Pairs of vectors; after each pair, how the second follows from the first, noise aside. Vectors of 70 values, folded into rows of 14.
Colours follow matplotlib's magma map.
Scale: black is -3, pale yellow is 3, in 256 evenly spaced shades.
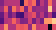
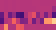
partly zeroed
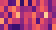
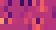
partly zeroed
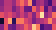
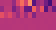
partly zeroed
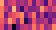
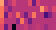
partly zeroed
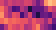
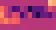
partly zeroed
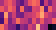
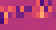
partly zeroed
